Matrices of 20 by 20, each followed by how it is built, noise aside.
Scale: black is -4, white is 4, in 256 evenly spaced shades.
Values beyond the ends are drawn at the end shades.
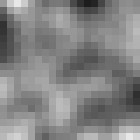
smooth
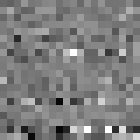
uneven rows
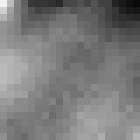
smooth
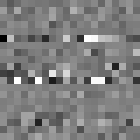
uneven rows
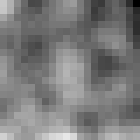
smooth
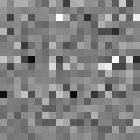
uneven rows
